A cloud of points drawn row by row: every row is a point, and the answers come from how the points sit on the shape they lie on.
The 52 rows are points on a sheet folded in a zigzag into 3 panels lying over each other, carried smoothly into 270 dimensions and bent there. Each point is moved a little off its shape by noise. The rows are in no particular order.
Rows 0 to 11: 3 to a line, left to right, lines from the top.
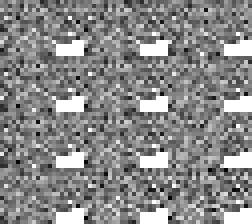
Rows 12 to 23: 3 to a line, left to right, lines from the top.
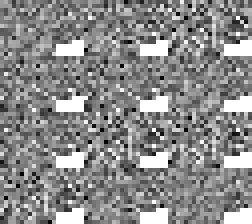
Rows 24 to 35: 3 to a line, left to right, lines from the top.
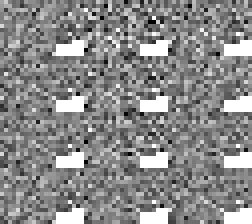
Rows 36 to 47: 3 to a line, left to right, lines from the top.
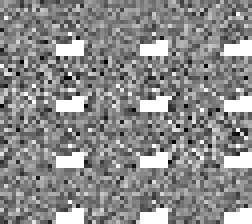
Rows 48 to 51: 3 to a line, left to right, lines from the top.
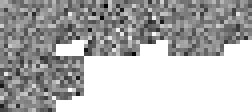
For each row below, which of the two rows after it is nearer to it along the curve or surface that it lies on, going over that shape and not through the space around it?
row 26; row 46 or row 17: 46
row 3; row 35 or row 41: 41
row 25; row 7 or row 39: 39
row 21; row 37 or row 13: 13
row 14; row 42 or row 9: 42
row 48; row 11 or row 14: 11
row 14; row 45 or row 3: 3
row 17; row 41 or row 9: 9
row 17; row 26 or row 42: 26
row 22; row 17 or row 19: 19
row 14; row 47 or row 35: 35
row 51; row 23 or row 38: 23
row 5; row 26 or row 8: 8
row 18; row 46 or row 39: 39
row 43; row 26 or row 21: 26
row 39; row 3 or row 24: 3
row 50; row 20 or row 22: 22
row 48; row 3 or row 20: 3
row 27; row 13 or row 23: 13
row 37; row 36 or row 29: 36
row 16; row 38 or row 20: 20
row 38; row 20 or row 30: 30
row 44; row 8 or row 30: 30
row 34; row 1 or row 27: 1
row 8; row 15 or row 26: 15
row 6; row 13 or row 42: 13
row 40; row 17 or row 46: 46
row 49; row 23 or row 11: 11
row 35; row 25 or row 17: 25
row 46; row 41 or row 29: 29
